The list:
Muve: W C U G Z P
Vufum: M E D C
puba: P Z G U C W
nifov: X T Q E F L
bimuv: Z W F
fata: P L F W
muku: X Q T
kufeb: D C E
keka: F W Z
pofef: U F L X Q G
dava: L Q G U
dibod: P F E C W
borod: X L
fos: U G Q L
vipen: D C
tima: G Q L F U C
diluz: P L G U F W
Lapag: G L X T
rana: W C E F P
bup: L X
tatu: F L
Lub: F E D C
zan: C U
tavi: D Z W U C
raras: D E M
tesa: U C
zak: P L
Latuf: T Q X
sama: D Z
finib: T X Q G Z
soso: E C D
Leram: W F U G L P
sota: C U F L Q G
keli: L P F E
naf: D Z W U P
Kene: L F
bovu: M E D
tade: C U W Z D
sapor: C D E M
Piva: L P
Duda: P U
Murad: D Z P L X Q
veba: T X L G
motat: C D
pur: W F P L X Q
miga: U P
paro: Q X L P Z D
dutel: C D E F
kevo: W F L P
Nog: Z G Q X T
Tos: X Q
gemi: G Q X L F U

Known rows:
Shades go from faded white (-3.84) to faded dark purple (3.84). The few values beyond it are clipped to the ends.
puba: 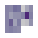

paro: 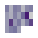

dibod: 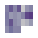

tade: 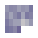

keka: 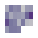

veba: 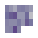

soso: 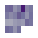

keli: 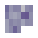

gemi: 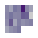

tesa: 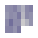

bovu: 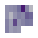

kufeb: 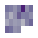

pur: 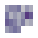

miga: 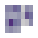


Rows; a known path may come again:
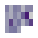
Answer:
paro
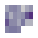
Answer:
bimuv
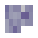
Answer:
keli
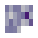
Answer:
Murad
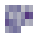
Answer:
pur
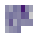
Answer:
gemi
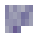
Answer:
Kene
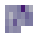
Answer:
Vufum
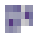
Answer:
Duda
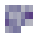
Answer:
kevo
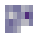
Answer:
naf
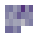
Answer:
dutel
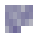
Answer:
tatu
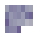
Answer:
Muve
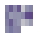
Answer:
dibod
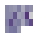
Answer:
muku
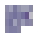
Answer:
Nog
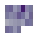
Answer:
soso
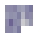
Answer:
tesa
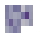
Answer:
diluz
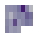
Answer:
bovu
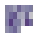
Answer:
Latuf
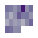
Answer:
kufeb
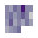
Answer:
tima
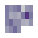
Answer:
fata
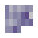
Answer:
bup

